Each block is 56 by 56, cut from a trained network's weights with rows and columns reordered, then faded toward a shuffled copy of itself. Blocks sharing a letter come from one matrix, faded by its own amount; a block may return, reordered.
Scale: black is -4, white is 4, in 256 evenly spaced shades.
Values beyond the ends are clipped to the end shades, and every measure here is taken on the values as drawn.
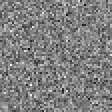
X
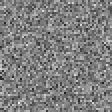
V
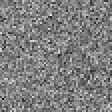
V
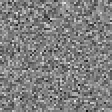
V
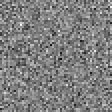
V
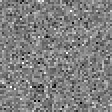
X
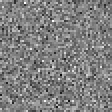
X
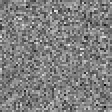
V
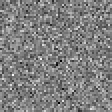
V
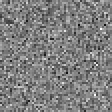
V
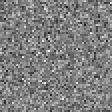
X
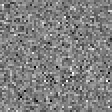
X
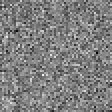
V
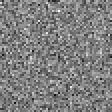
V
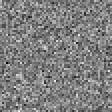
V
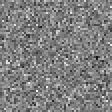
X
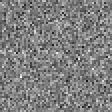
X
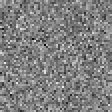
V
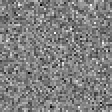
X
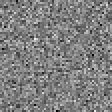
V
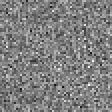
X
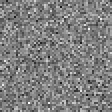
X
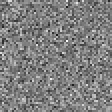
V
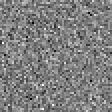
X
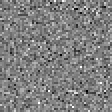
X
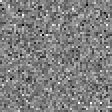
X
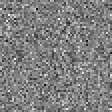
X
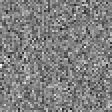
V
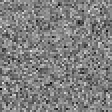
V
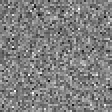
X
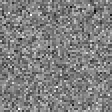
X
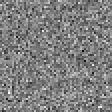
X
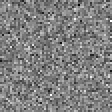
X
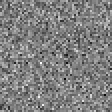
V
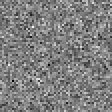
V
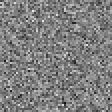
V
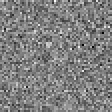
V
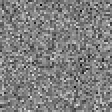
V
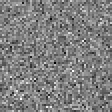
X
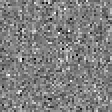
X
